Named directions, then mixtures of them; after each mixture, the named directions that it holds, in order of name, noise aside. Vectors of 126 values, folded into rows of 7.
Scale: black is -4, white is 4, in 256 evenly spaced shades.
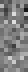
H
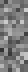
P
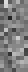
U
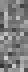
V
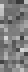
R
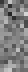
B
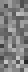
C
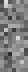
U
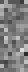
R, U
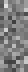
C, H, U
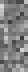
R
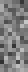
C, R, V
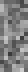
P, R, V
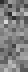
B, H, P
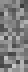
C, V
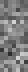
C, H, P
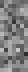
B, H, P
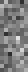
C, R, U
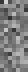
H, U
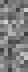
P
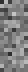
H, U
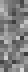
H, R, V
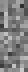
V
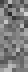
B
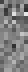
B, H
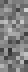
P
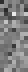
B, H, U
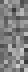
C, U
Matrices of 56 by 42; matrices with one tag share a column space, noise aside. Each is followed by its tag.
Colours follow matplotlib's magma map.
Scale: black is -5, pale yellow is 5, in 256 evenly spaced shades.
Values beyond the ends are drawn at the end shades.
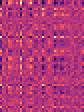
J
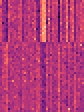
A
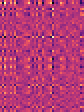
J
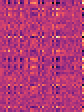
J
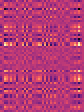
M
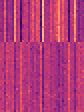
A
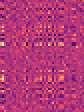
M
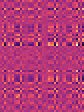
M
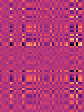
M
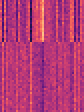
A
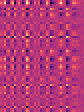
J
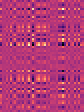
M
